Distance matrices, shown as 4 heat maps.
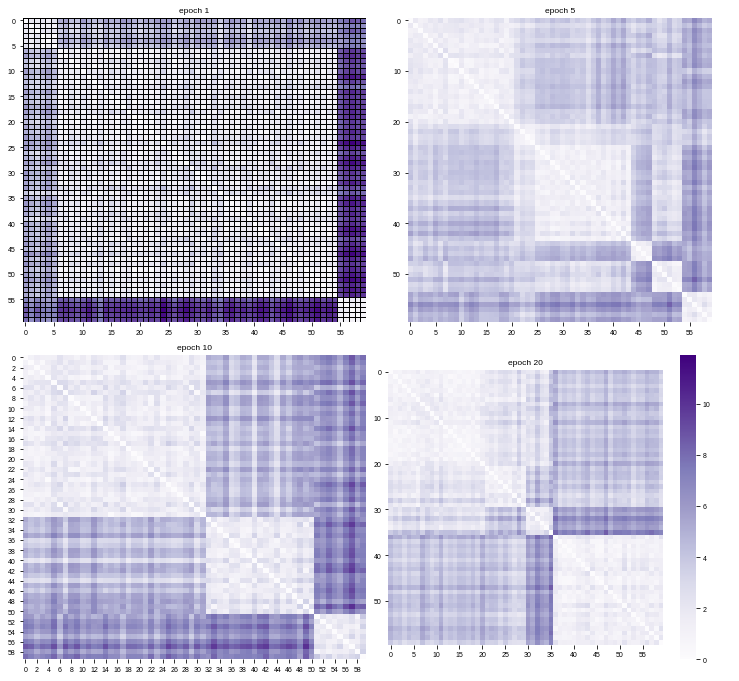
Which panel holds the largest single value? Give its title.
epoch 1
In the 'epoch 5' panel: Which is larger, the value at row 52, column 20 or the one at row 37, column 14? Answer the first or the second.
the second
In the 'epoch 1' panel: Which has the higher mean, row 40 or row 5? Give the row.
5
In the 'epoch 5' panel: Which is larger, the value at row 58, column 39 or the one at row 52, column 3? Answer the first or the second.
the first
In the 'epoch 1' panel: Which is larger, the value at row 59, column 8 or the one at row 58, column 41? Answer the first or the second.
the second
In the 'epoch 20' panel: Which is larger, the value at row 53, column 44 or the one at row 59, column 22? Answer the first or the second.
the second
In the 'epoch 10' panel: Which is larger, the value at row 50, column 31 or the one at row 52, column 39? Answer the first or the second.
the second
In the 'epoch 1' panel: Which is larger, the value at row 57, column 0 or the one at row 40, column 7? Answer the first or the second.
the first
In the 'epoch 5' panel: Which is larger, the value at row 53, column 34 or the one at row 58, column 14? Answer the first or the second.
the second
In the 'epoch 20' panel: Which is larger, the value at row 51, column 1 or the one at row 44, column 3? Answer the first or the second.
the first
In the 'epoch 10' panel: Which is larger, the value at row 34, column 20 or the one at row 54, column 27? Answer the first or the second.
the second
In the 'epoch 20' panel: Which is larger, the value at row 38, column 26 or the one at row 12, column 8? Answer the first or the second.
the first
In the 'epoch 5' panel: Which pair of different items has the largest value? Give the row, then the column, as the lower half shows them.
56, 51
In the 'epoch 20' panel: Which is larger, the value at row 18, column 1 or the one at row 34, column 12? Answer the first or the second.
the second
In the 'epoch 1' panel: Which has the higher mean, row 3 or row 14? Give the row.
3
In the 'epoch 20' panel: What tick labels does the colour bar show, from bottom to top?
0, 2, 4, 6, 8, 10
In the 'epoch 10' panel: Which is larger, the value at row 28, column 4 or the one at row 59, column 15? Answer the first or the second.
the second
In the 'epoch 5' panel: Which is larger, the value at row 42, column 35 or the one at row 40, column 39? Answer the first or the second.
the first
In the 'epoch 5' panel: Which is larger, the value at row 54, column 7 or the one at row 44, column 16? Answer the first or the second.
the first
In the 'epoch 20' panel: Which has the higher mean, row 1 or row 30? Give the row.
30
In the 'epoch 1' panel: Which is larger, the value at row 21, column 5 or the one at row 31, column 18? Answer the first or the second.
the first
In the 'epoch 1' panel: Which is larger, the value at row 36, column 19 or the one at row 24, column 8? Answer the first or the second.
the second
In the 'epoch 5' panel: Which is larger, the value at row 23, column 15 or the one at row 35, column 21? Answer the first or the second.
the first
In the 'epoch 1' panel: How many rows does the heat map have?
60
